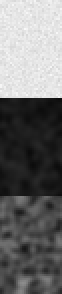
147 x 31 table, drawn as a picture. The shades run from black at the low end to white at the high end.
It is made of 3 by 1 panels. Panel 1,1: very high, fine-grained, faint in contrast. Panel 2,1: very low, blotchy, faint in contrast. Panel 3,1: low, blotchy.
